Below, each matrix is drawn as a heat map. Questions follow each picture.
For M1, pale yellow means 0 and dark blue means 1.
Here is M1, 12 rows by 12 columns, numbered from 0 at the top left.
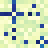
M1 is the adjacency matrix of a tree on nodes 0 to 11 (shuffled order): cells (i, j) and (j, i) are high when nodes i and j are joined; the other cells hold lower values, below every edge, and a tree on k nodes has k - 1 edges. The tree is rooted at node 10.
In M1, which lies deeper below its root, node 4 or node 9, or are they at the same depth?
node 4
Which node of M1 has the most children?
3
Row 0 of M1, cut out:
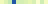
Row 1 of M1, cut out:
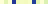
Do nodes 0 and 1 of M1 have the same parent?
yes
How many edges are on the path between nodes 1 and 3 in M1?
1
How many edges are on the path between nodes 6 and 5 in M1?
4
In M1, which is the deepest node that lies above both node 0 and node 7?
3
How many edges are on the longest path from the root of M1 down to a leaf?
4
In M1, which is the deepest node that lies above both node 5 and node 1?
3
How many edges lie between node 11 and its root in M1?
1
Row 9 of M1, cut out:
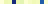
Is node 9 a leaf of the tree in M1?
no
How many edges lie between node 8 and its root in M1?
4
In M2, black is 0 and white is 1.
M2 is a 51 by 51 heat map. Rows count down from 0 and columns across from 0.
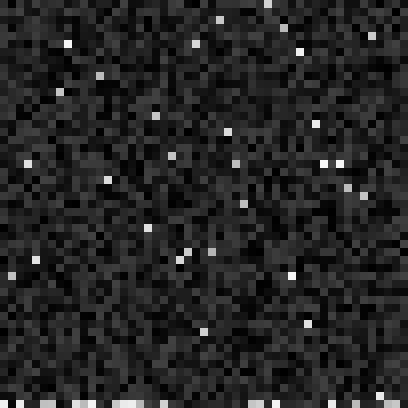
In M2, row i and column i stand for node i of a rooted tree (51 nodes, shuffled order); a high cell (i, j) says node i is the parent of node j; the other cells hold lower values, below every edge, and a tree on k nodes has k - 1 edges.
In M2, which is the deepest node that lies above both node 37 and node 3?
50
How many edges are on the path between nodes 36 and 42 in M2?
4
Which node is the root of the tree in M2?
50
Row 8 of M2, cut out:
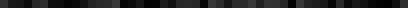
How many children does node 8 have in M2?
0
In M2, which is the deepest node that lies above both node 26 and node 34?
50
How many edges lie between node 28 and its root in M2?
2
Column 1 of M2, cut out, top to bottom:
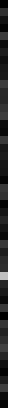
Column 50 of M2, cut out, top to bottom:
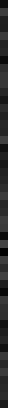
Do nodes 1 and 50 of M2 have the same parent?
no
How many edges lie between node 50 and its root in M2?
0
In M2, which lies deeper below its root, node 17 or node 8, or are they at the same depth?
node 8
